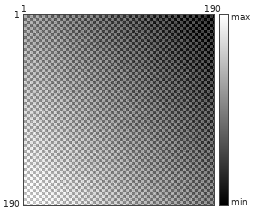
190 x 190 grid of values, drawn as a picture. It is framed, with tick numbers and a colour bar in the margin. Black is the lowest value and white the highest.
Values rise toward the bottom left. No row or column stands out. The top right is the ninth with the lowest average. The halves do not mirror each other. The ninth with the highest average is the bottom left.
